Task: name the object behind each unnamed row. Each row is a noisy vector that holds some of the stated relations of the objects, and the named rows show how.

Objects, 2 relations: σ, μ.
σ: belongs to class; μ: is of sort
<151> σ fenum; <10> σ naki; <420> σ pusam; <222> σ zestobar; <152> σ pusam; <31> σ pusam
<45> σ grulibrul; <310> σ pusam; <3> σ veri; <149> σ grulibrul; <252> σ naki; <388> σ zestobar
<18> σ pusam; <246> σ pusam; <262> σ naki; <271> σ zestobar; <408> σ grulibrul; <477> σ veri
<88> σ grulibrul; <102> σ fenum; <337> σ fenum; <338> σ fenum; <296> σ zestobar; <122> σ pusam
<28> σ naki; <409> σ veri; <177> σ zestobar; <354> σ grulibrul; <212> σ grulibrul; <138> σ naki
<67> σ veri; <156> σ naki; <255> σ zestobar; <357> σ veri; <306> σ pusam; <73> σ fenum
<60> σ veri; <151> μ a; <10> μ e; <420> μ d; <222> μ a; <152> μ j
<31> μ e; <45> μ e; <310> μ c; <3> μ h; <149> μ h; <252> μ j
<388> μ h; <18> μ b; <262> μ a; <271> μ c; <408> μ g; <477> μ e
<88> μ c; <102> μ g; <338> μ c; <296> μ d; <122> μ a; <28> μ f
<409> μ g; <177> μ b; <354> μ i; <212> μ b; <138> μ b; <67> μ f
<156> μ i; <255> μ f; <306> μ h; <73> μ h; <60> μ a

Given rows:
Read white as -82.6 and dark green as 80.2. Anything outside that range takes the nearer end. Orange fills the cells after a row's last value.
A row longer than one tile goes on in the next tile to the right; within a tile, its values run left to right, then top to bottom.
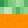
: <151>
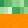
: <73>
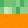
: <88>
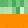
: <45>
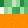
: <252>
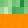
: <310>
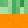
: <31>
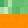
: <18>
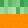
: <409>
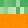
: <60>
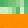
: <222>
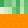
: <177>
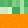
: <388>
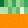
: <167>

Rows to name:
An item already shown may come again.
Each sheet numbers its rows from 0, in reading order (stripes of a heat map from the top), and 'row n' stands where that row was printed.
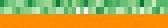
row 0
<151>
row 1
<151>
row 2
<167>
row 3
<252>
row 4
<149>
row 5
<138>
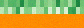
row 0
<477>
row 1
<354>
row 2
<10>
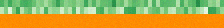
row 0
<3>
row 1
<408>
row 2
<212>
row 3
<271>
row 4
<338>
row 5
<122>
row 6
<246>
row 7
<73>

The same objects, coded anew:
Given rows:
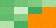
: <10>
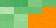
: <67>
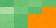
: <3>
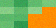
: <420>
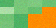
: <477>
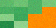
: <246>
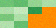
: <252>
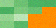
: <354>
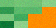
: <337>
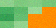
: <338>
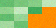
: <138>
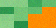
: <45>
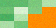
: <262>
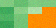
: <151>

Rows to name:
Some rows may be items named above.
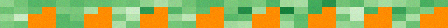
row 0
<354>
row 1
<122>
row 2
<252>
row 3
<354>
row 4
<271>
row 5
<408>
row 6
<156>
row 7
<88>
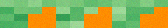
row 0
<73>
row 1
<310>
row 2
<152>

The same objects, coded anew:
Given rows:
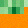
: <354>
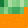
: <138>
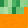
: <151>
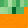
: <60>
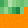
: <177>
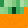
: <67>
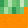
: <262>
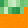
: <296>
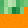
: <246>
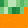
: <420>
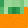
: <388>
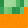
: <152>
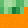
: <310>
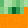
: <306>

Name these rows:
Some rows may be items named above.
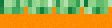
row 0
<252>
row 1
<156>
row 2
<88>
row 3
<73>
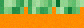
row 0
<152>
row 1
<271>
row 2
<73>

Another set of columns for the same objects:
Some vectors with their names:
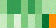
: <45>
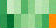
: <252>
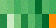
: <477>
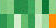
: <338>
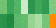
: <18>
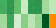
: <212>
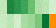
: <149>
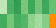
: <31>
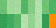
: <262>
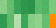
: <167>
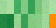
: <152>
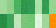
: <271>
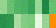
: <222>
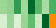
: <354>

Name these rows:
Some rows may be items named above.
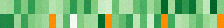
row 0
<152>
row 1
<88>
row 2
<156>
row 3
<73>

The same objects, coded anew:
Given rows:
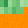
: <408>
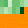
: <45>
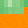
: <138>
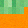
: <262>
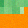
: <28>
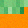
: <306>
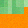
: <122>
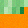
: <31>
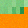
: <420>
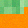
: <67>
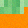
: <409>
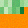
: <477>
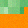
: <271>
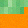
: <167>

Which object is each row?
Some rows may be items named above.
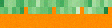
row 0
<73>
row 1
<167>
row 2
<152>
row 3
<88>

